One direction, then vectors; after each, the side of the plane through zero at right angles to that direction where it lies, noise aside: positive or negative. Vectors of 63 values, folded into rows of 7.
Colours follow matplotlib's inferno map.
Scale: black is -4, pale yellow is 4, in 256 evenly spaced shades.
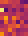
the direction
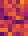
negative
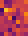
negative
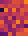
negative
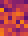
positive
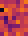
negative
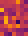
positive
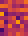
negative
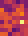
positive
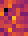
positive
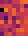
negative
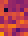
positive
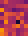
positive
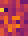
positive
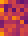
positive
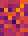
negative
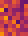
positive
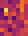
negative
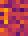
positive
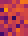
negative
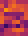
negative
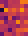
negative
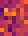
negative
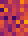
negative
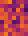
positive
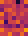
negative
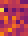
positive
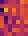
negative
